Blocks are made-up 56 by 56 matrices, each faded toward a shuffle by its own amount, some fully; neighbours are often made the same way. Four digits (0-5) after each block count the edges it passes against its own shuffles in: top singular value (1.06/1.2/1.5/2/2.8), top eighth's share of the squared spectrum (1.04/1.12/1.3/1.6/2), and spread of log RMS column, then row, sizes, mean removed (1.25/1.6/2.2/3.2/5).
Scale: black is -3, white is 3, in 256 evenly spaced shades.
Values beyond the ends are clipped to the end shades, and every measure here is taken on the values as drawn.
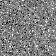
0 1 1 0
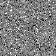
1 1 2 0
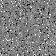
0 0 0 0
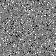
0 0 0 0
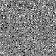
3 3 1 1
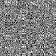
4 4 2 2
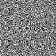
3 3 2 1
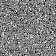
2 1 0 0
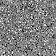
2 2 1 0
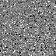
2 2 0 1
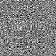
4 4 2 2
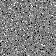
0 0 0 0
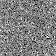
0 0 0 0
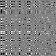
5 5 3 3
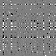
5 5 3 3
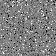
1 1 0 0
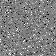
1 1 0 0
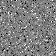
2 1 0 0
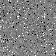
2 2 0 0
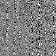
2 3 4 0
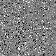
1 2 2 0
